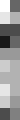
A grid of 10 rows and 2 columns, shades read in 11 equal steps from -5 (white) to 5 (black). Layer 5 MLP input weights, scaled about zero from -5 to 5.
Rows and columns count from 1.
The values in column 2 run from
-2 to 2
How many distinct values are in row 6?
2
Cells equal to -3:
2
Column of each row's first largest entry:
2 2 1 1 1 2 1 2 2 1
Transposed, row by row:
-5 -4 2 4 -1 -3 -2 -4 -3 2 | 1 -2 2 1 -1 -2 -2 -2 -1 0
